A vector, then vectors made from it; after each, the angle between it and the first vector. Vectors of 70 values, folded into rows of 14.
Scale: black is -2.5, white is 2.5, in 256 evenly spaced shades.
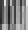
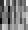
nearly parallel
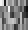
partly opposed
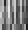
nearly opposite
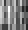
nearly opposite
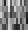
partly opposed
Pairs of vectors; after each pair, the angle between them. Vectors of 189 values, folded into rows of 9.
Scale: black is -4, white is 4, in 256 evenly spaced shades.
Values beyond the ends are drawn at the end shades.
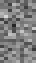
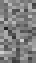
partly opposed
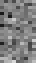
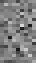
orthogonal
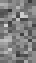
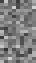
orthogonal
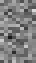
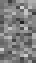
partly opposed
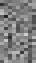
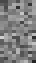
orthogonal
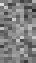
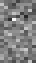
partly aligned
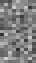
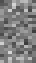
partly aligned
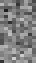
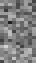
nearly parallel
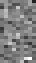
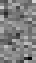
nearly opposite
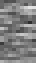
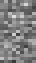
partly opposed
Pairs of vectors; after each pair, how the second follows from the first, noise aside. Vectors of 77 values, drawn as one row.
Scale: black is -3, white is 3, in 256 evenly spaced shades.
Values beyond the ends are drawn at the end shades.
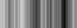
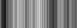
wrapped around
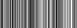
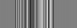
partly zeroed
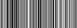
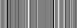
partly zeroed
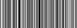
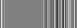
partly zeroed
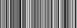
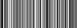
wrapped around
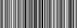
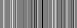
partly zeroed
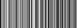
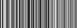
wrapped around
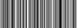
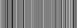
partly zeroed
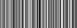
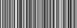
wrapped around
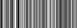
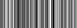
wrapped around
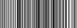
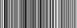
wrapped around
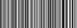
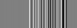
partly zeroed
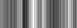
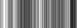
wrapped around
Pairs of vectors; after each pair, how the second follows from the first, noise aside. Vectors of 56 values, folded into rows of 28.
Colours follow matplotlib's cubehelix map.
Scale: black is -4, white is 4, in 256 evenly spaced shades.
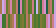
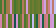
wrapped around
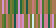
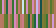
reversed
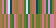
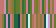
reversed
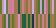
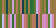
reversed
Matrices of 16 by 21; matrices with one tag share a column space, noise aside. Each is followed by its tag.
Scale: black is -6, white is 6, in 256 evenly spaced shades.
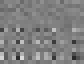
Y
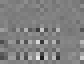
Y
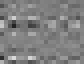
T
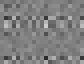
T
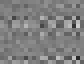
T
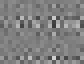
T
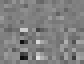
Y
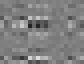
T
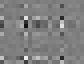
T
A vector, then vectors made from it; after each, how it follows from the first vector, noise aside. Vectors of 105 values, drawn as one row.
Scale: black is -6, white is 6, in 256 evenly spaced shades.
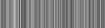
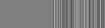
partly zeroed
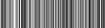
scaled up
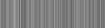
shrunk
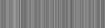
shrunk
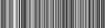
scaled up
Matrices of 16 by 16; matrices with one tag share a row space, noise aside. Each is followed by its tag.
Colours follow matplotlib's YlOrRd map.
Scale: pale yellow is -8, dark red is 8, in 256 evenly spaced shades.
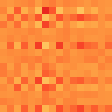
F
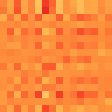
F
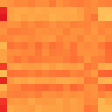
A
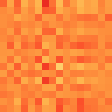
F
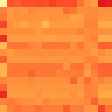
A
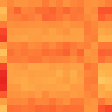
A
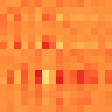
F
